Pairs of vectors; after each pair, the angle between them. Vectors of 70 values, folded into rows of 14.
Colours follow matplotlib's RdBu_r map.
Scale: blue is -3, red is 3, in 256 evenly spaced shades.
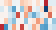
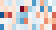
partly opposed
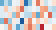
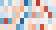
nearly parallel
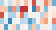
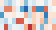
partly opposed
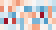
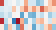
partly opposed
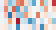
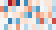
partly opposed
